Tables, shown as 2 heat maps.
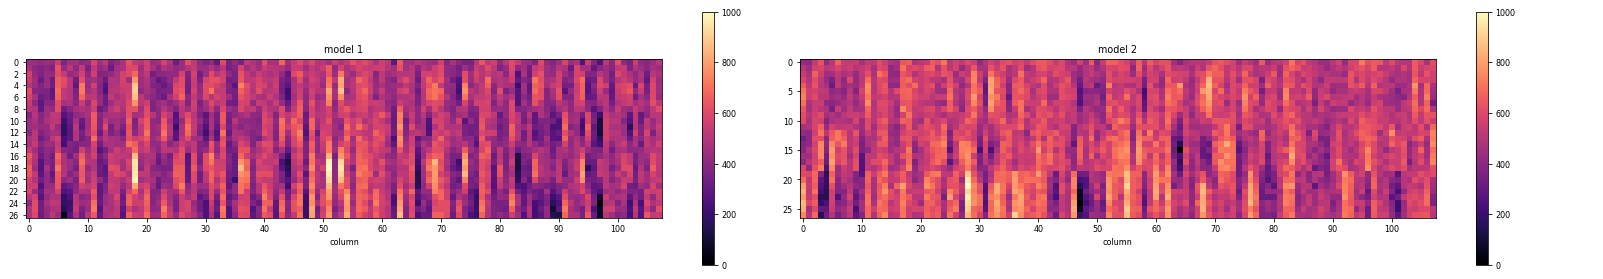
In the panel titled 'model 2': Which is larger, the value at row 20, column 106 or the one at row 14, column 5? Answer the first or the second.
the second
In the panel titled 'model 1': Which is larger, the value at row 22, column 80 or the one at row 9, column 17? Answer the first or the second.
the second
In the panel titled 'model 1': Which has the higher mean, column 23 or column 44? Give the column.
23
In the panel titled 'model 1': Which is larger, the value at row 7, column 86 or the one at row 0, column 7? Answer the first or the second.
the first
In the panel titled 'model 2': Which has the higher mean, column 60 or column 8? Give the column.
60
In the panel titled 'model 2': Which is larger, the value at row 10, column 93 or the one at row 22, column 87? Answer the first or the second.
the first
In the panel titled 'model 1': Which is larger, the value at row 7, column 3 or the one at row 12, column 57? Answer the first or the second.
the second
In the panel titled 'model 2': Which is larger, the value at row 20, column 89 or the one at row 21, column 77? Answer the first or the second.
the second
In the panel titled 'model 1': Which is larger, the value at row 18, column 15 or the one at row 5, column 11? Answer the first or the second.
the first
